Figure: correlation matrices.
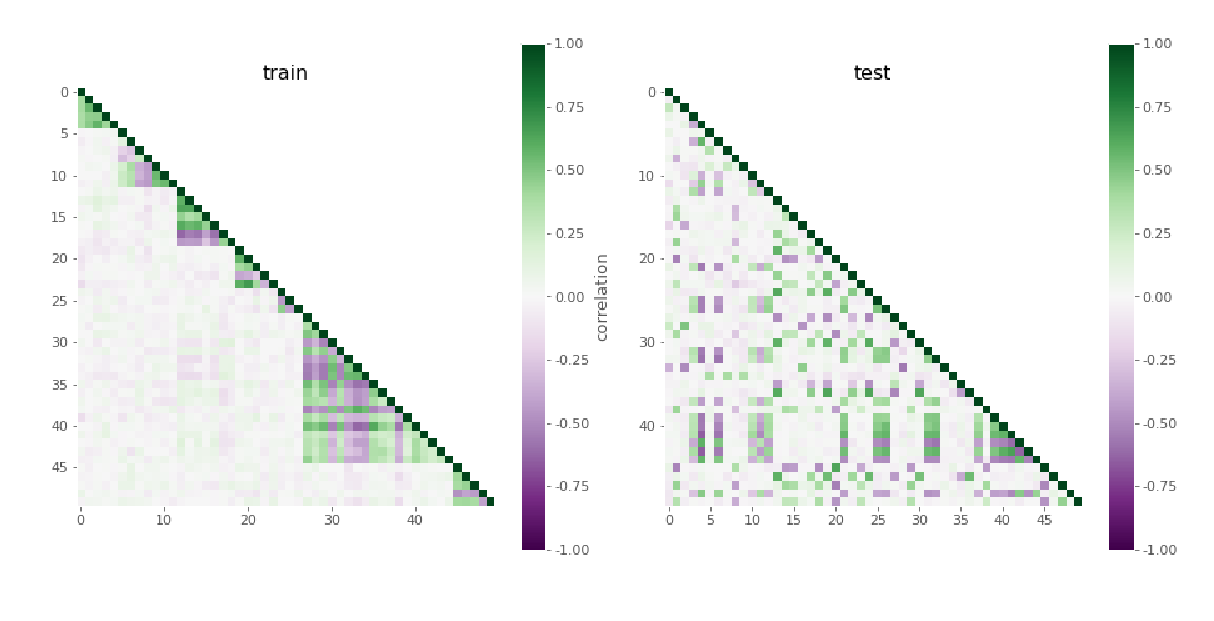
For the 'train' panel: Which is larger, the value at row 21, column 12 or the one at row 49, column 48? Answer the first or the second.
the first
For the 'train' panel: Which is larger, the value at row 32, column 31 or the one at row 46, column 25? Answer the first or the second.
the second
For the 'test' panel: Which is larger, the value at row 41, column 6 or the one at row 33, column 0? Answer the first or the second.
the second
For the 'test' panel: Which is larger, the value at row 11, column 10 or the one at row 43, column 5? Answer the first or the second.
the second
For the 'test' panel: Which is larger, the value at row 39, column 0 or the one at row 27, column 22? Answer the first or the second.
the first
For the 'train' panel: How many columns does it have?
50
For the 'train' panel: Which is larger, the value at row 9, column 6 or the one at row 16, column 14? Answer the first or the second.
the second
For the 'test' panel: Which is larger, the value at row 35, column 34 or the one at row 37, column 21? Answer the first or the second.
the second
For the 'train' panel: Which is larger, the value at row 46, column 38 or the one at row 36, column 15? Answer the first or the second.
the second
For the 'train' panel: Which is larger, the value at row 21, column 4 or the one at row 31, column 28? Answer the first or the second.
the second
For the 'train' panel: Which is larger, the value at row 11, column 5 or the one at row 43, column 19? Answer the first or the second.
the first
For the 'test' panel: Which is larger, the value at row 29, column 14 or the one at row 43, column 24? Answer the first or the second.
the first
